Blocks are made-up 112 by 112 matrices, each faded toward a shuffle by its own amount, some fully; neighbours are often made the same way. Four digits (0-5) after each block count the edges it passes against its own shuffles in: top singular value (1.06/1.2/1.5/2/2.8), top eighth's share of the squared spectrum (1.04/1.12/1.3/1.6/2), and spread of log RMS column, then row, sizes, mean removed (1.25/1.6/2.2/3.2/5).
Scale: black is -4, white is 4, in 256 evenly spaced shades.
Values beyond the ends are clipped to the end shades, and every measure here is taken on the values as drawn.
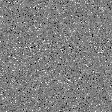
0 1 0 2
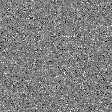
0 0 0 1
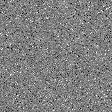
0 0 0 0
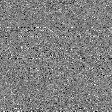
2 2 0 3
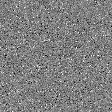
0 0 0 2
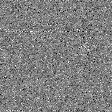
1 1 0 2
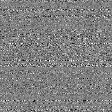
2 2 0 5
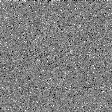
1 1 0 2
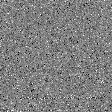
0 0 0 1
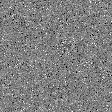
0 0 0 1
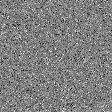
0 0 0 1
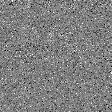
1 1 0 2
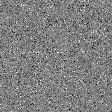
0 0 0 1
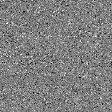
1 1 0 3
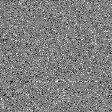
1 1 0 2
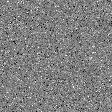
0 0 0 0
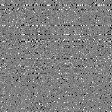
4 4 1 3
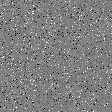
0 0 0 0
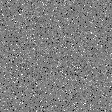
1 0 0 0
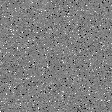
2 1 0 0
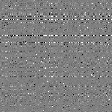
5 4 2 3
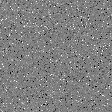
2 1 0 0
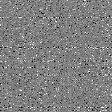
4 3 1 2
